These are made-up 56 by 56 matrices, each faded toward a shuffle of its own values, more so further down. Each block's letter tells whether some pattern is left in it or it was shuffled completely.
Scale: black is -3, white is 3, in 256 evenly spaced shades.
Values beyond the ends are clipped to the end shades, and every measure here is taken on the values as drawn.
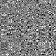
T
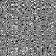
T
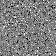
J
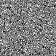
J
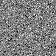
J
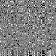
T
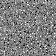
J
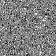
J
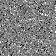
J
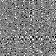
T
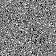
J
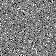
J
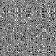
T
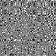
T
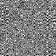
T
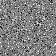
J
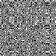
T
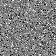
J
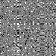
T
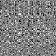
T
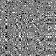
T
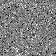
J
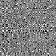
T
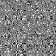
T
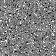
J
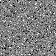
J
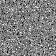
J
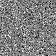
J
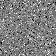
J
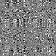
T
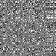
T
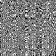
T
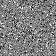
J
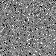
J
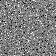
J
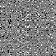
T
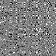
T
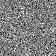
J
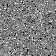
J
